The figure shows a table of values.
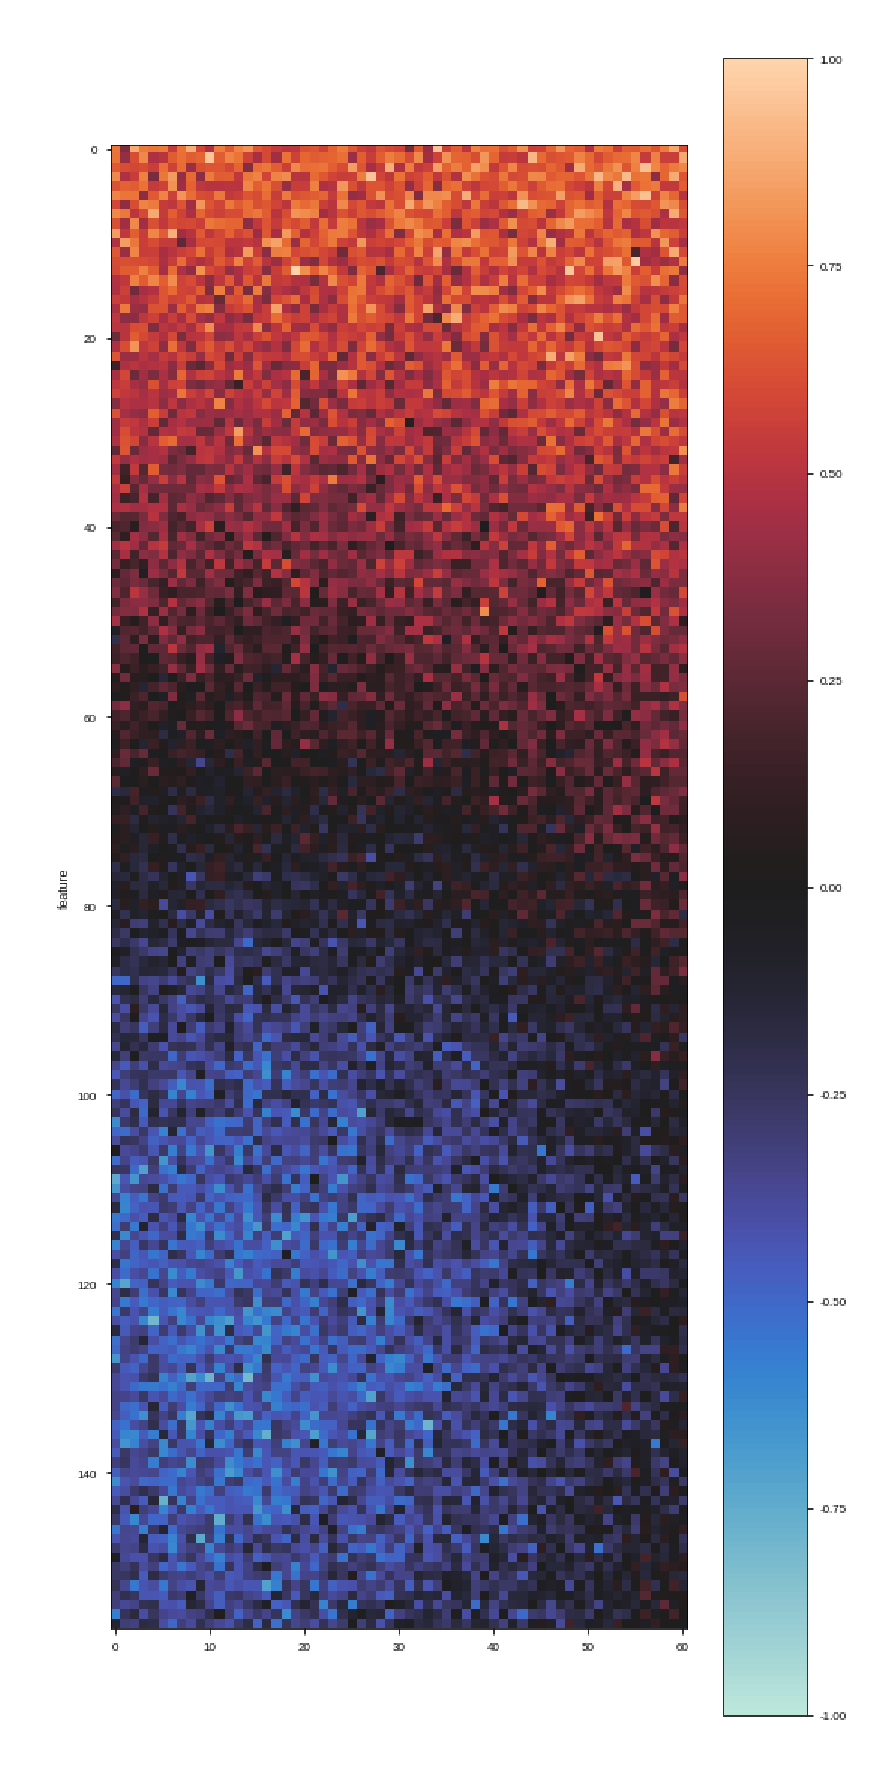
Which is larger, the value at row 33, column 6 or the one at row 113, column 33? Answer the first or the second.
the first
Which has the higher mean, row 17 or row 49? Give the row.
17
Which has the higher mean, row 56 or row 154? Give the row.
56
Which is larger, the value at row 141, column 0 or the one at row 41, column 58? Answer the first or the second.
the second
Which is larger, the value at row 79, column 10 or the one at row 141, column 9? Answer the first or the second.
the first
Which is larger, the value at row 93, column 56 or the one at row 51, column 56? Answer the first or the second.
the second
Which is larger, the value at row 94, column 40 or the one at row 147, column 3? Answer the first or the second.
the first
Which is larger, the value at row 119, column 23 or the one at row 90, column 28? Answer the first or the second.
the second
